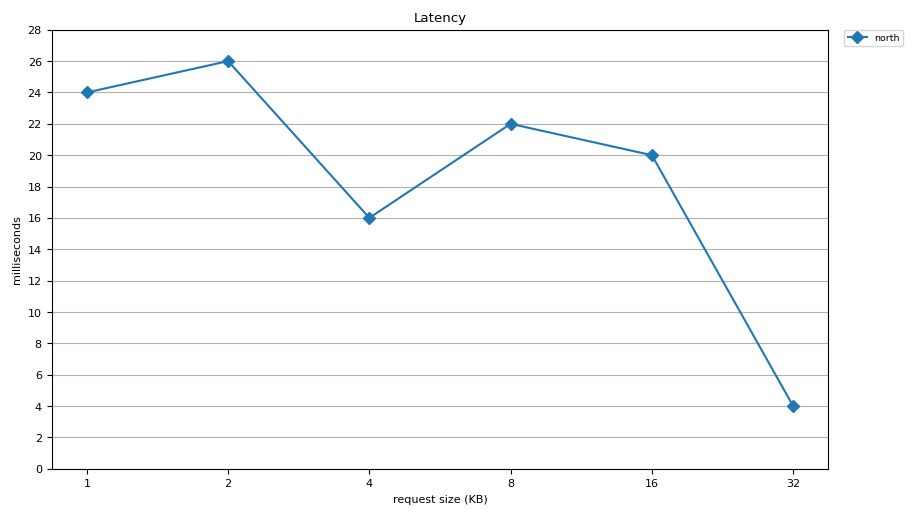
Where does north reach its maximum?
2
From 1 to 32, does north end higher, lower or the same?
lower
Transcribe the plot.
Title: Latency
x-axis: request size (KB), ticks 1 2 4 8 16 32
y-axis: milliseconds, ticks 0 2 4 6 8 10 12 14 16 18 20 22 24 26 28
Legend: north
Values:
north: 24 26 16 22 20 4
